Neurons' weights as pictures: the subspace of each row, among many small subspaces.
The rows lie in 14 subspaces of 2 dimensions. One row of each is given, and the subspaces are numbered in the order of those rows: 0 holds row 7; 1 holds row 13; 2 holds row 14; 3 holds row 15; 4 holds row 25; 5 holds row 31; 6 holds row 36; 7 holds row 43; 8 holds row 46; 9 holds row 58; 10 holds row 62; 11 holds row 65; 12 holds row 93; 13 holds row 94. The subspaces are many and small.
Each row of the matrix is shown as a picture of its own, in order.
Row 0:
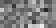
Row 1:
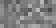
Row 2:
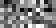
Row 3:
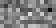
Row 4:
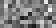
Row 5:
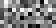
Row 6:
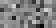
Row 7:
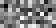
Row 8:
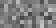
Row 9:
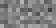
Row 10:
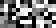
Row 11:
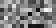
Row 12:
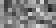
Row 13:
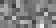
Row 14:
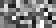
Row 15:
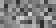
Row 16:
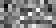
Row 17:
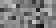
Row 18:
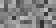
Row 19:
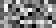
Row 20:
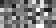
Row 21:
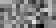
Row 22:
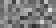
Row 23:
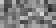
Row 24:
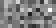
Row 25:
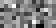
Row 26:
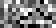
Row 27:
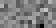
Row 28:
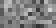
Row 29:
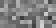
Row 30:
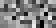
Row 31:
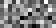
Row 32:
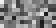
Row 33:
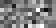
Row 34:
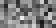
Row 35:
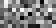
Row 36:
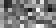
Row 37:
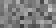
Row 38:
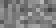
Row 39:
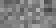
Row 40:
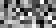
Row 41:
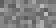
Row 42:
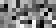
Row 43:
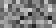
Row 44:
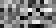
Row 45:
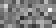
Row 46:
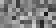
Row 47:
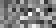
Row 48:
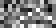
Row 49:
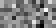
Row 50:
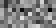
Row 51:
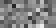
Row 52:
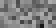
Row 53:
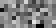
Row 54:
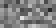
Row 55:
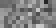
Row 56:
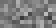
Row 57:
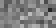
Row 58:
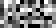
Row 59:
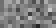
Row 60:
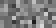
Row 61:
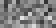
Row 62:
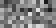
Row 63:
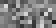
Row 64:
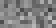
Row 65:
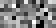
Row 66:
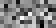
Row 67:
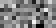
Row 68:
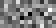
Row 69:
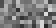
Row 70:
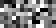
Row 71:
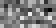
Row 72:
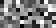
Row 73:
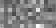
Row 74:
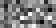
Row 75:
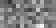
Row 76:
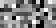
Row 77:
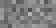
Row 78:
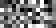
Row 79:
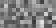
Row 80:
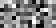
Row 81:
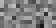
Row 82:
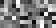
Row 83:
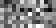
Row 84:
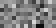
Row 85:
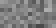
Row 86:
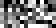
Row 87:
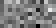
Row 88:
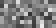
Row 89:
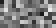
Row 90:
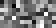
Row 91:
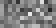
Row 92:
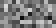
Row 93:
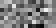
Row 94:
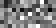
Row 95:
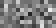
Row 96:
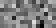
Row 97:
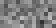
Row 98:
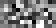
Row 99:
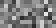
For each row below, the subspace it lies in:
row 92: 7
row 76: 11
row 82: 1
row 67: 2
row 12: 6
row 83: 10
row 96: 11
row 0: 12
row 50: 13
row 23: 6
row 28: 6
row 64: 13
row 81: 8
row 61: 5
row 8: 3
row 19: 7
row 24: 9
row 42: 0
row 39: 9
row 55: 10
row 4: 5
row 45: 0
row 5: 13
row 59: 1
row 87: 1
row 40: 13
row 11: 12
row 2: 10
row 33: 12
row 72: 1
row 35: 13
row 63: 0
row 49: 11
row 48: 7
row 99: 5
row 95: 3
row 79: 13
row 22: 5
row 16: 7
